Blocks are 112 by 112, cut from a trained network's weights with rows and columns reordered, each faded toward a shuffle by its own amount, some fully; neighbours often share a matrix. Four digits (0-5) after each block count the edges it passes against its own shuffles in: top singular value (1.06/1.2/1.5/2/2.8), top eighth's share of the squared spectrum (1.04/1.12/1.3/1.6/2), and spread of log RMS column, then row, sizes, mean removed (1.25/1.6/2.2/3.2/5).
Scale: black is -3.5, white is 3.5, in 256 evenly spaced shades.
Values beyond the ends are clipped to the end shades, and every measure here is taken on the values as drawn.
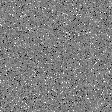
0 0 0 0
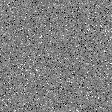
0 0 0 0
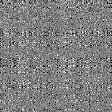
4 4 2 4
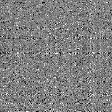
3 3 1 3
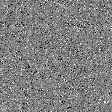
1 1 0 0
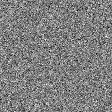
1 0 0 0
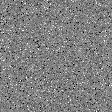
0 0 0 0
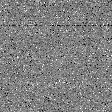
2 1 0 1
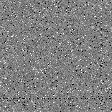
2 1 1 0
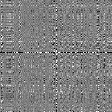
4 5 4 3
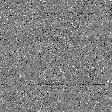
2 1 0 0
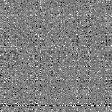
4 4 3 2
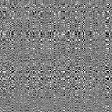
5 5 4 4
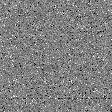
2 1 0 1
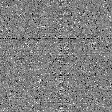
3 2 2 1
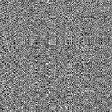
4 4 3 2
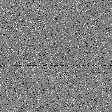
2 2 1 1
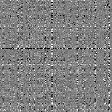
4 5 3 2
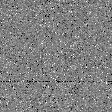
2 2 1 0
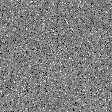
1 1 0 0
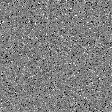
2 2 0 1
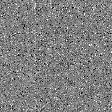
2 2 0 2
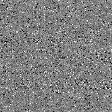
2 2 1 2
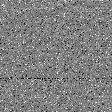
2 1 0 0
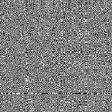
4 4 3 3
